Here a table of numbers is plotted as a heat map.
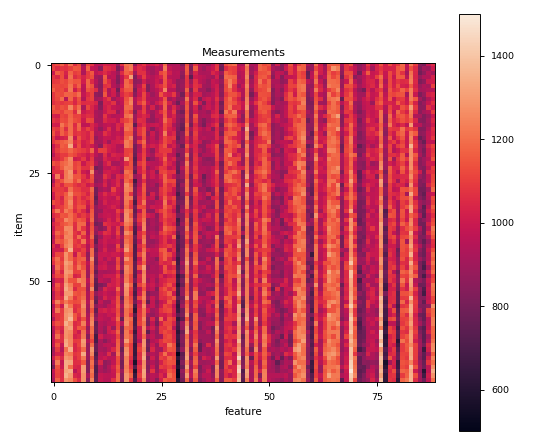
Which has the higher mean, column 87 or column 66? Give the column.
66
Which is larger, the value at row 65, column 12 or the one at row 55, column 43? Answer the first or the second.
the second
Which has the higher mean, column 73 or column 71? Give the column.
73
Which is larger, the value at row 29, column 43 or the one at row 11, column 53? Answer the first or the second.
the first
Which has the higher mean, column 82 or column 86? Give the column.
82
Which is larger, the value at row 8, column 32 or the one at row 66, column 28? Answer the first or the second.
the second
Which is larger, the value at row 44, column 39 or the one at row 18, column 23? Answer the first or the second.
the second
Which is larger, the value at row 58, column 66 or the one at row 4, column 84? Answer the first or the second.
the first
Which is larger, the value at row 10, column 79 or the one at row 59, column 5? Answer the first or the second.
the second
